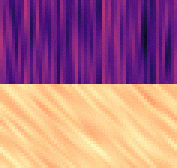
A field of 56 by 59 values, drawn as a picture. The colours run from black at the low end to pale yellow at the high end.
The table splits into 2 rows of 1 panel. Panel 1,1: low, streaked downward. Panel 2,1: very high, slanting down to the right, faint in contrast.
